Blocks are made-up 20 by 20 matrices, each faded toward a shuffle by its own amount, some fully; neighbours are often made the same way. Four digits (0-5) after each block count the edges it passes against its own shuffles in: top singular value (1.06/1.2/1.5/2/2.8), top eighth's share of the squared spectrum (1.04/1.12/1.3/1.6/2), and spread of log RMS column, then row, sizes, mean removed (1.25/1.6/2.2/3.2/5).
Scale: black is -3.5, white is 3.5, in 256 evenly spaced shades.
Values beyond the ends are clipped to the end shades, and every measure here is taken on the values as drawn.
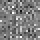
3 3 2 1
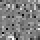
3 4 0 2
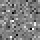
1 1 0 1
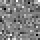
2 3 0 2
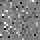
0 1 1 0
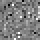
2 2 0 0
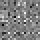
3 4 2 2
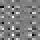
4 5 3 3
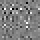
3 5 2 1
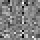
3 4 2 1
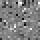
2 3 1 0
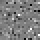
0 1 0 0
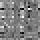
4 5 2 2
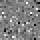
0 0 0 0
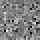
2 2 0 1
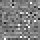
2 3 1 1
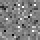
1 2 0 0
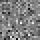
2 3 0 0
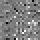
3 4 2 1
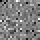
2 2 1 1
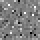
0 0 0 0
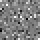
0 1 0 0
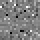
0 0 0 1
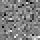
0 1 0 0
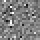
1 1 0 0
